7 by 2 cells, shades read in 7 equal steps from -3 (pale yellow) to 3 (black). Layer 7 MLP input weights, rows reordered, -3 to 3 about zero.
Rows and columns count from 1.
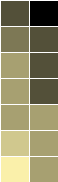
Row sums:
4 1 0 0 -2 -3 -4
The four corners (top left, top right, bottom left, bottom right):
1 3 -3 -1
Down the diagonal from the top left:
1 1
